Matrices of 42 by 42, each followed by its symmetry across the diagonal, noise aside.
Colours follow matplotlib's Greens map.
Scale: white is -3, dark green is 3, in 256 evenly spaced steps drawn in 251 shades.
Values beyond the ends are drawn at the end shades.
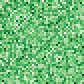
symmetric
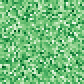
antisymmetric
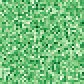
neither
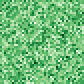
symmetric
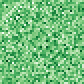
symmetric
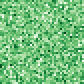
neither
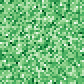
symmetric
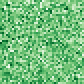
antisymmetric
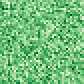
antisymmetric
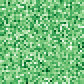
antisymmetric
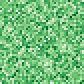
symmetric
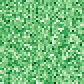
neither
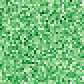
neither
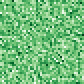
antisymmetric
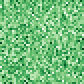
neither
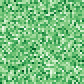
neither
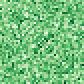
symmetric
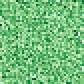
antisymmetric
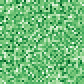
symmetric
